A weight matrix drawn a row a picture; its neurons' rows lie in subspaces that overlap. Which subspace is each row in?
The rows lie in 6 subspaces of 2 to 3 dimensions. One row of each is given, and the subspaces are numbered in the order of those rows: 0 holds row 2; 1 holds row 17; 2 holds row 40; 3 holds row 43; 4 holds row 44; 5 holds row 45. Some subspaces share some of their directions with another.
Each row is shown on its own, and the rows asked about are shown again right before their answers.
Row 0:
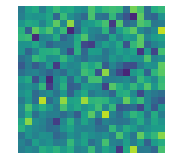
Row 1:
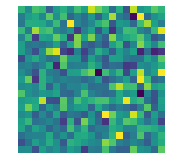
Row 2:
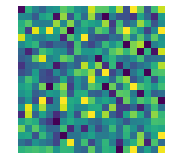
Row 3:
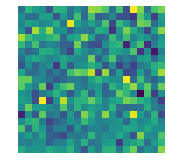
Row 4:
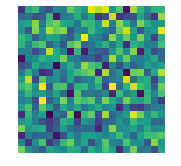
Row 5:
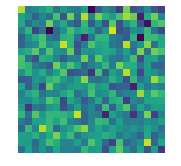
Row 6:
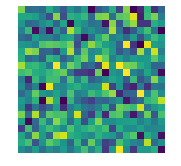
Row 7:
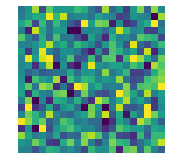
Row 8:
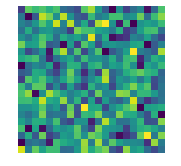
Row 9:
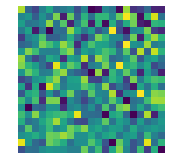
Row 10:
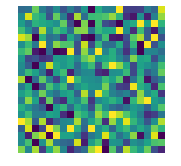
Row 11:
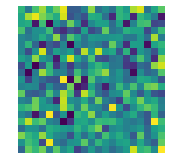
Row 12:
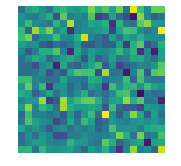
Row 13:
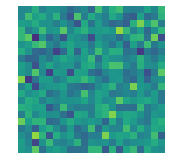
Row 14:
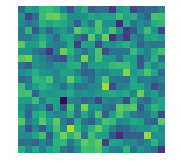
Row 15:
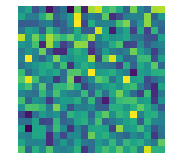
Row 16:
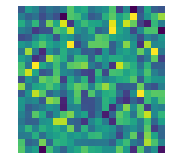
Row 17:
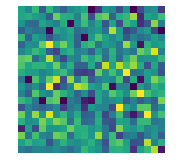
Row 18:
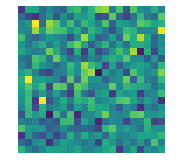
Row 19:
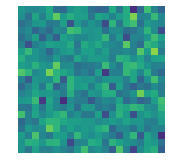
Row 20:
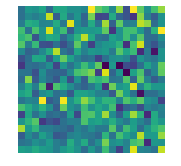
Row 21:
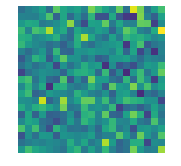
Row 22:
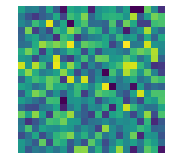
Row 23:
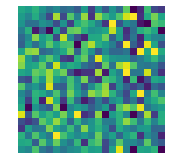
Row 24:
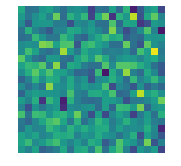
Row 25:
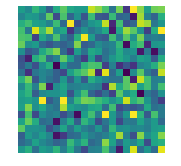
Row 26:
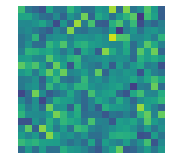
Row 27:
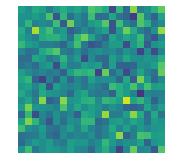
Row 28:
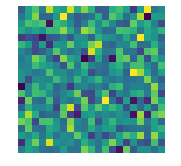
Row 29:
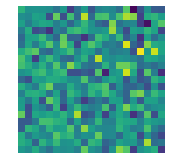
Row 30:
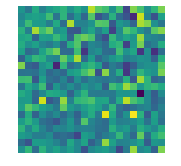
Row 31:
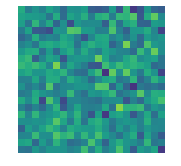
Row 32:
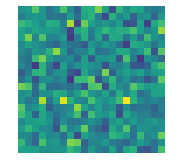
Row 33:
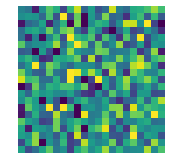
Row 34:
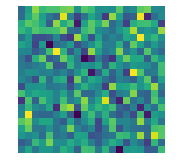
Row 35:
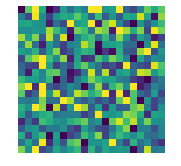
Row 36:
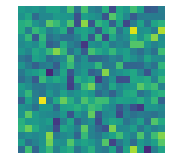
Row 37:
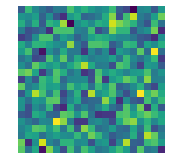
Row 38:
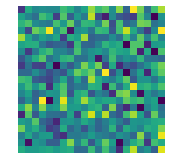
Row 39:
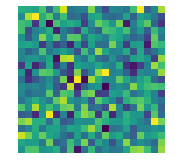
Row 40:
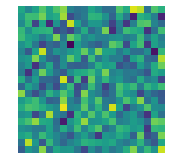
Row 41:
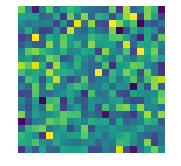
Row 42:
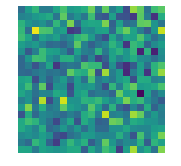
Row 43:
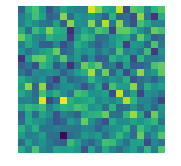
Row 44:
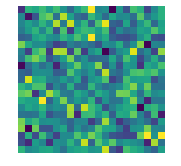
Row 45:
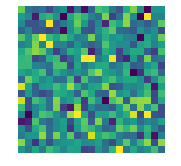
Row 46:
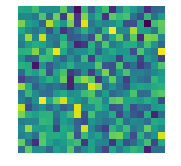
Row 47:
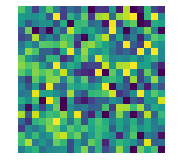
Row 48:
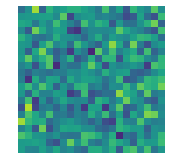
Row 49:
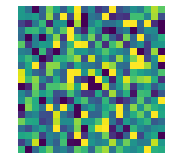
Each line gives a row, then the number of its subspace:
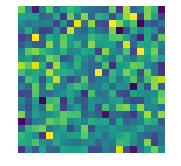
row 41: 4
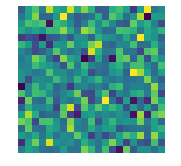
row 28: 5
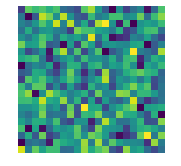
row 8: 4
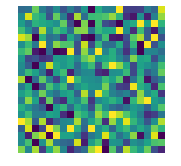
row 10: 4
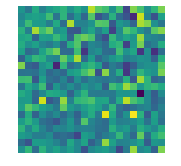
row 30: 0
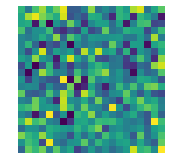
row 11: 2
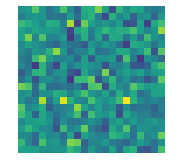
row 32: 3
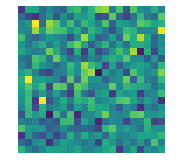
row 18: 2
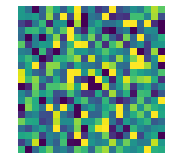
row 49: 3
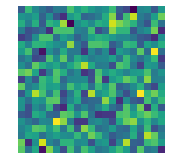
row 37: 2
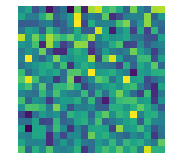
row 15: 5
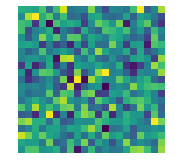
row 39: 2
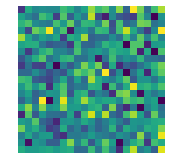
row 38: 0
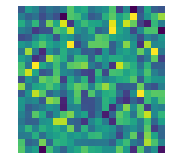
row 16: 2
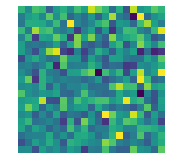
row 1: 0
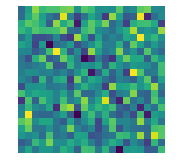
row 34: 5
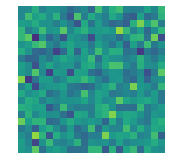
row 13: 4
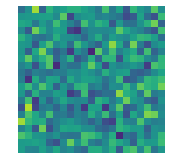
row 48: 1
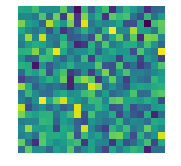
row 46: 3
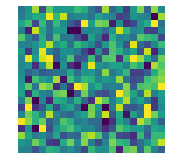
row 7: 1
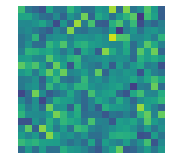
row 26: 4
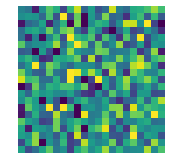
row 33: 3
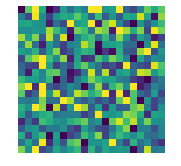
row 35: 3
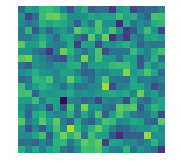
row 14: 4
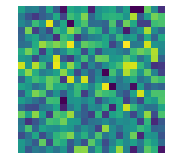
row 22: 2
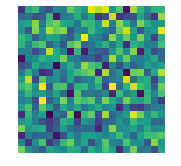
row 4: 2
